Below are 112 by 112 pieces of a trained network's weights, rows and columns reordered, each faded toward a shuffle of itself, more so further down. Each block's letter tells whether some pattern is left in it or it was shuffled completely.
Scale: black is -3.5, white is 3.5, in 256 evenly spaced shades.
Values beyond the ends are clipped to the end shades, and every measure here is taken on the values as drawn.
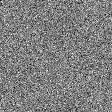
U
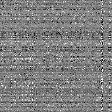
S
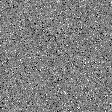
U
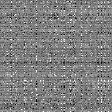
S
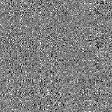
S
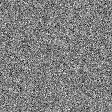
U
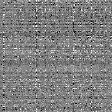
S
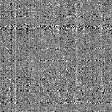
S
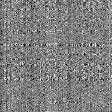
S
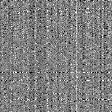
S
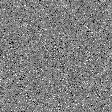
U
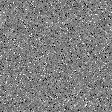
U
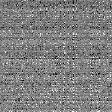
S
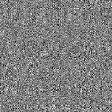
S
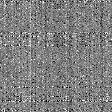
S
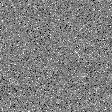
U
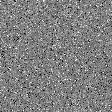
U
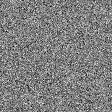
U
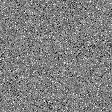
U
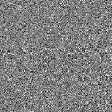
S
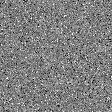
U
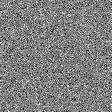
U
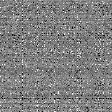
S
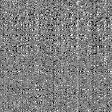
S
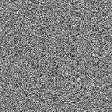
S
